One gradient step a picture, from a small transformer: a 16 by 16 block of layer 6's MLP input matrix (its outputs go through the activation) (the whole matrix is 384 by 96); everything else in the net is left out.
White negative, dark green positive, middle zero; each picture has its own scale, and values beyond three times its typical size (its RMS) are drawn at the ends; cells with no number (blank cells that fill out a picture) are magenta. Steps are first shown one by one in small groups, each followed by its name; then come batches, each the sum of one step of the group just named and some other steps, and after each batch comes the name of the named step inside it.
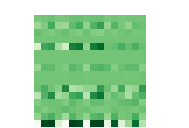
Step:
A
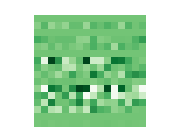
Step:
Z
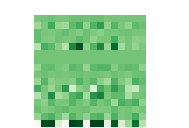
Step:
A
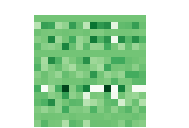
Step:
Z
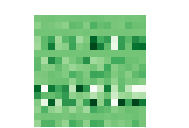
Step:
Z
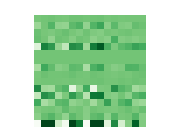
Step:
A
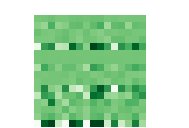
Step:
A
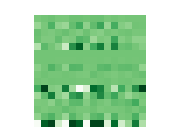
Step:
A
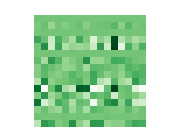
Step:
Z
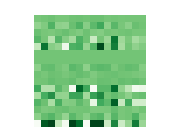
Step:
A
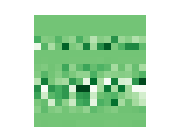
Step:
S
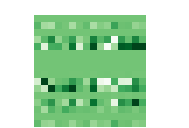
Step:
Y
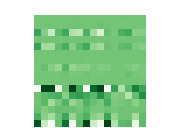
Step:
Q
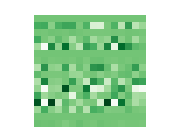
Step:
S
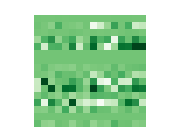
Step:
Y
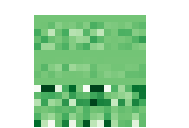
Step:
Q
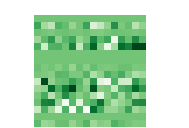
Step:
Y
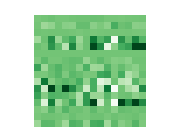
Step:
Y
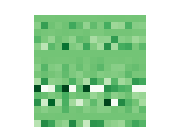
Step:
S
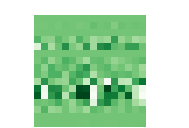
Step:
S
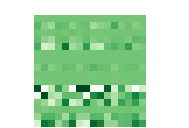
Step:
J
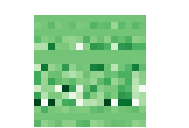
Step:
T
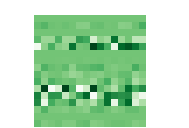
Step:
T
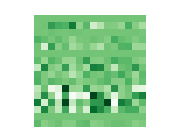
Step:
T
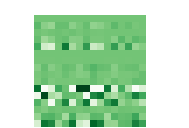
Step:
J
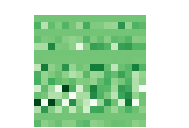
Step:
T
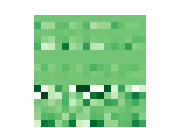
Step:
J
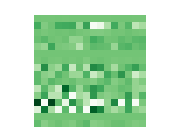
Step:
T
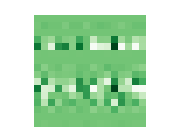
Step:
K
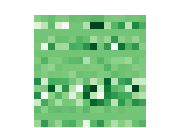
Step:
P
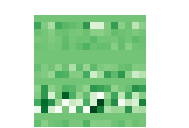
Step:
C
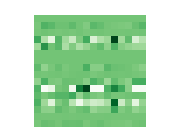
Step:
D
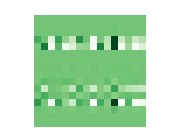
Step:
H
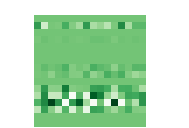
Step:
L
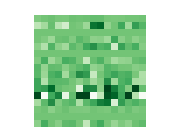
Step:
P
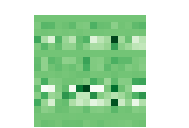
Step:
D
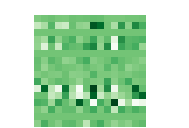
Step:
P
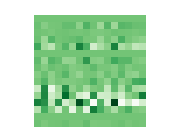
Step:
C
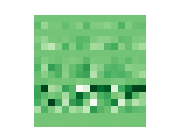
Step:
L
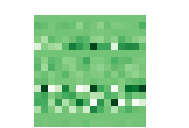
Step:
C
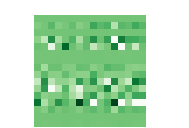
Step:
K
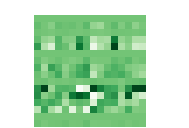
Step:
C
